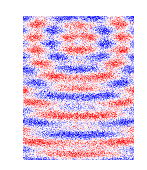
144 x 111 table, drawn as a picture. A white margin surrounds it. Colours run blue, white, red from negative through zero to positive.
Concentric rings centre on the top middle. There is no overall slope. No seam splits the table. The values follow a bell shape. Stripes running across repeat 11 times from top to bottom.
